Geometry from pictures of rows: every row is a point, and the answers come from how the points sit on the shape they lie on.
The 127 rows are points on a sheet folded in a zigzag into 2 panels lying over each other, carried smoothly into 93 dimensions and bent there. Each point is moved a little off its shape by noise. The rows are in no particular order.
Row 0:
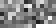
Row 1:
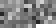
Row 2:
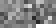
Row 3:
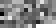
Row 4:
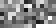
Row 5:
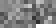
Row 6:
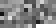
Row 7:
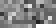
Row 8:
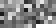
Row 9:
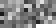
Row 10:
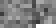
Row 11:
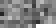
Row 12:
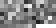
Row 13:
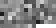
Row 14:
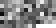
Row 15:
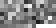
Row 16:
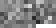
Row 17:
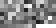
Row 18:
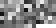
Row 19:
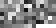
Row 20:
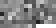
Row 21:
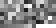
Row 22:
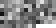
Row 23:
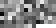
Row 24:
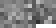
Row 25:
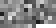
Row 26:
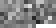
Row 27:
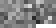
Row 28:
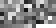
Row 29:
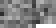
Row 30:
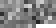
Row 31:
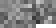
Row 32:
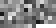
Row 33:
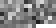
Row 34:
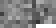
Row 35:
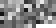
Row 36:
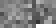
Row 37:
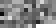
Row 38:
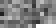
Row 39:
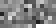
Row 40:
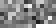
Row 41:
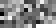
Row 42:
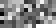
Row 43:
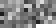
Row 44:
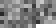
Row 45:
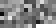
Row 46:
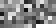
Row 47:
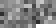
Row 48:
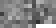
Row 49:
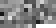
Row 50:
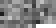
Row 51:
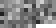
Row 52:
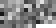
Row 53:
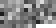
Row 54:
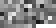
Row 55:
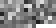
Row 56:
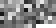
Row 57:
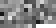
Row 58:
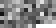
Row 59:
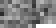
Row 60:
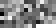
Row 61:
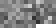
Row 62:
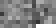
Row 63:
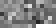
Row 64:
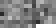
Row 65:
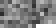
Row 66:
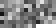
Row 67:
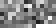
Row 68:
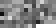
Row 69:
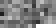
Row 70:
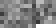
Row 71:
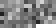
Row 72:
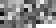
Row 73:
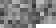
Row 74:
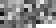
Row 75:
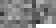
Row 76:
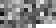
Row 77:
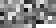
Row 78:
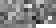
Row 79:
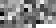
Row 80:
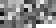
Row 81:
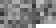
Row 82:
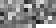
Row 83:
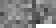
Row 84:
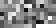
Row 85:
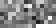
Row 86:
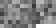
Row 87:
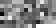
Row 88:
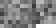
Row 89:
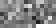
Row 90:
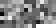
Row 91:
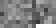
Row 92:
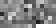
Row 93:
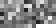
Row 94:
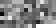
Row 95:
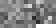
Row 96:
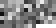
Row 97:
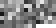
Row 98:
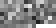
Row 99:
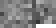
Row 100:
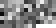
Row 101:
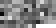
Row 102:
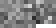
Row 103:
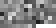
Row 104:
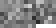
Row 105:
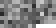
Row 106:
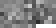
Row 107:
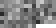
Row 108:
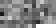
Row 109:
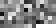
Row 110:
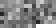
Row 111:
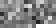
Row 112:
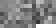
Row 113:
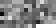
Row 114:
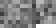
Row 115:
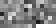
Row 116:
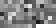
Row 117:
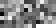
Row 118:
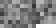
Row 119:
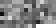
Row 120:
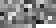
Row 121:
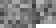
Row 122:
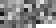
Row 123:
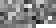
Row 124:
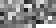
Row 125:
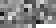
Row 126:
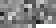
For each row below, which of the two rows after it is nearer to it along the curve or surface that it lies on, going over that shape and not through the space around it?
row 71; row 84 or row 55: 55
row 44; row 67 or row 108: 67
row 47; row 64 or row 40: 40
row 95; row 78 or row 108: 78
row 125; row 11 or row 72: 11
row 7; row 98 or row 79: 79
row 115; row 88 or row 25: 25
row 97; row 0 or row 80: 80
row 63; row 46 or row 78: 46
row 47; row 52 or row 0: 52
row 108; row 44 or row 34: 34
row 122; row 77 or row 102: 77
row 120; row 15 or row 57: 57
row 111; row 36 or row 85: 85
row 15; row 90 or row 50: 90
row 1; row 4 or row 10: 4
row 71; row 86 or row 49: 86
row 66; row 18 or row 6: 18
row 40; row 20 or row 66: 66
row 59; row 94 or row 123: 94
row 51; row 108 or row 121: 121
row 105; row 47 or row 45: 47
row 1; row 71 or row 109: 71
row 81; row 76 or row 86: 86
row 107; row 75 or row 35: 35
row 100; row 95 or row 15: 15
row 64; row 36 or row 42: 36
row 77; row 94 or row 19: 19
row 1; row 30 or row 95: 30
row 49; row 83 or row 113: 113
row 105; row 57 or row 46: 46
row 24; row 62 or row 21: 62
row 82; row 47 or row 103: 47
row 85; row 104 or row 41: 104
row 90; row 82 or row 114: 82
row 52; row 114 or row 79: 79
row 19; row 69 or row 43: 43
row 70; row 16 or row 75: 16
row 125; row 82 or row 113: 113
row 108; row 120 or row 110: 120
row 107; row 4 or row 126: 4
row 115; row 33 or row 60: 60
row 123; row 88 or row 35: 35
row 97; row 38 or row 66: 66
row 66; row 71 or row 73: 71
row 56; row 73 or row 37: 37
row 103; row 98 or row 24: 24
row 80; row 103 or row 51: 51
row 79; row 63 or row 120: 120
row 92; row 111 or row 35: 35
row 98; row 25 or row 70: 70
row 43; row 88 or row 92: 88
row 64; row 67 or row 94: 94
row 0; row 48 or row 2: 2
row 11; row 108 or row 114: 108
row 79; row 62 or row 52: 52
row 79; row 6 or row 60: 60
